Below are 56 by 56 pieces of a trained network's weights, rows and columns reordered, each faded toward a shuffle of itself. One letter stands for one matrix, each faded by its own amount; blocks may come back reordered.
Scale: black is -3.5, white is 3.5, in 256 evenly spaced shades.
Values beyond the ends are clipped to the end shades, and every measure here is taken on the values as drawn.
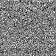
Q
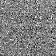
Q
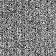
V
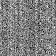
V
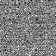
Q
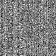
V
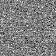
Q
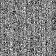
V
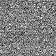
Q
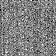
V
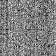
V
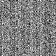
V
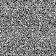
Q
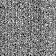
V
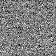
Q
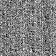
V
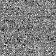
Q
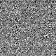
Q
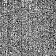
V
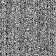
V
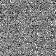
Q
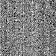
V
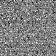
Q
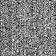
V
